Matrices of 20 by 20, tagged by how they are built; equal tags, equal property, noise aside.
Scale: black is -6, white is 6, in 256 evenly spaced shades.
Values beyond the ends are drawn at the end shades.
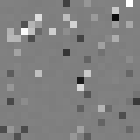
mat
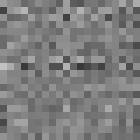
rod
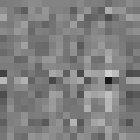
rod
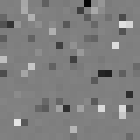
mat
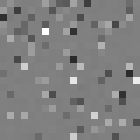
mat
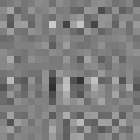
rod
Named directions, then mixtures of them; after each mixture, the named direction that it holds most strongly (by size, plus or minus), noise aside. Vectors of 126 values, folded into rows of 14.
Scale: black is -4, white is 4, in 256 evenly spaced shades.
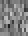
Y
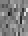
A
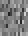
A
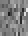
A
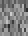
Y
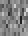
A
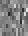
A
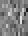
A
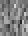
Y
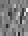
A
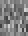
Y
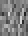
A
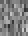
Y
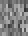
Y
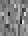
A
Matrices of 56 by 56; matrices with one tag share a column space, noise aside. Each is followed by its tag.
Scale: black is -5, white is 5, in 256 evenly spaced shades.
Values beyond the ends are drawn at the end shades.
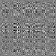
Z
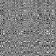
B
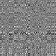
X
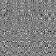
B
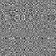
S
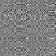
S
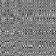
B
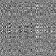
Z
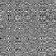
S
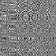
S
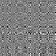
X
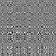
X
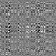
Z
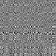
X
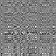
X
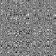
B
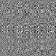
Z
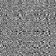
B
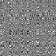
B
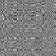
S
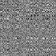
S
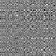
S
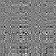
X
